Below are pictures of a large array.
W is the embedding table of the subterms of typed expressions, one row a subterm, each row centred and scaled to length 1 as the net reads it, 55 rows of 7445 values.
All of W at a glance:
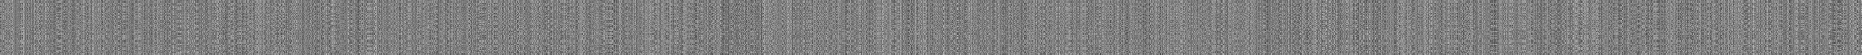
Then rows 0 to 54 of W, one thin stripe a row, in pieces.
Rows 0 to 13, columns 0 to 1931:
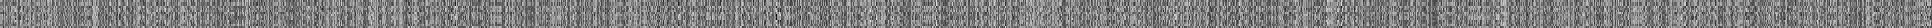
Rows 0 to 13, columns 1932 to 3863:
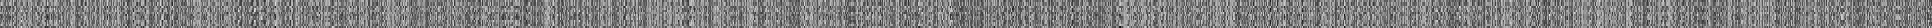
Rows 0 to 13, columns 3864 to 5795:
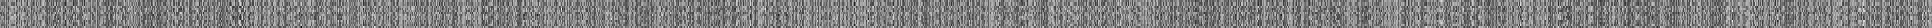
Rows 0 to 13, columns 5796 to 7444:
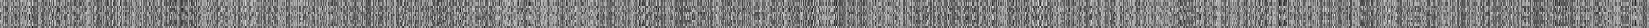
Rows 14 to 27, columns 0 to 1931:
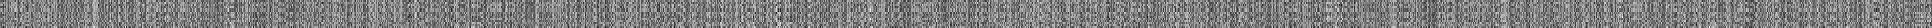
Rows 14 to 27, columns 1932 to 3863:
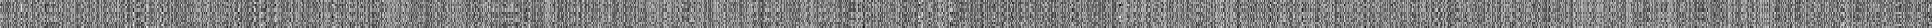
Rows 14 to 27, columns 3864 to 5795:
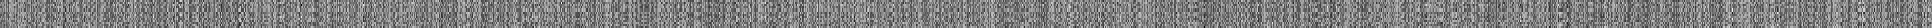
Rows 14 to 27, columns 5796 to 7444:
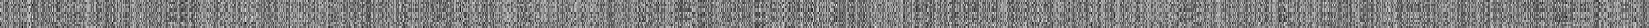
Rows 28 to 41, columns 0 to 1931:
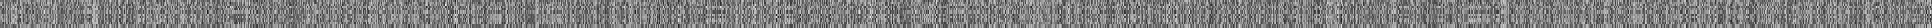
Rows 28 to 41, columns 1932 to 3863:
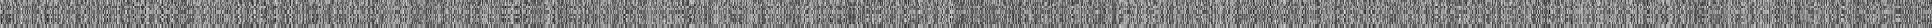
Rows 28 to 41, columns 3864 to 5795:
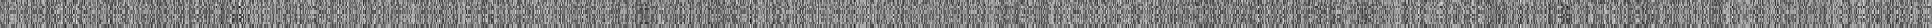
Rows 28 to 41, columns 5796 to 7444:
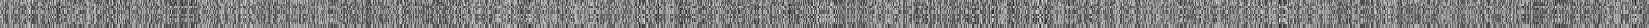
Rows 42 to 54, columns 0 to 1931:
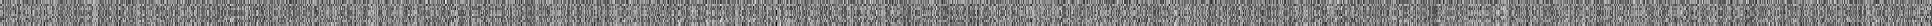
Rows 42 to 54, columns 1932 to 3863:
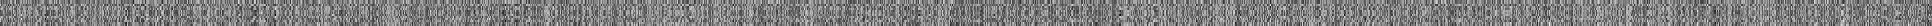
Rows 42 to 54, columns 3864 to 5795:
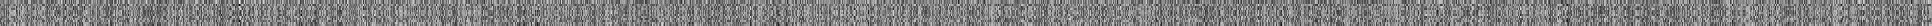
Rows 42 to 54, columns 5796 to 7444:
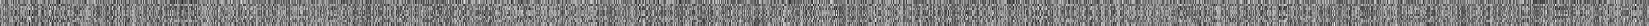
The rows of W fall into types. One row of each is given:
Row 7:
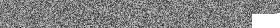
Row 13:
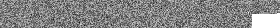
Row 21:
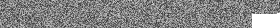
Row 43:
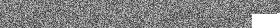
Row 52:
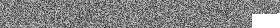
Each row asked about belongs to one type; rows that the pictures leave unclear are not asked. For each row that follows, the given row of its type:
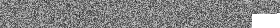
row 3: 13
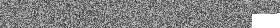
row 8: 13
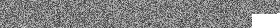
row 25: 21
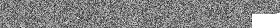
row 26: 7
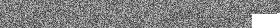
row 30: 43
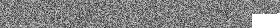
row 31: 52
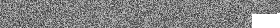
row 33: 43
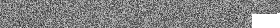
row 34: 43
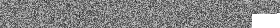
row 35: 13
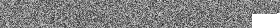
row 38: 52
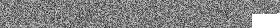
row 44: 52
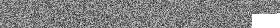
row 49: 13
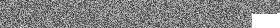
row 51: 21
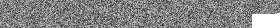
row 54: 7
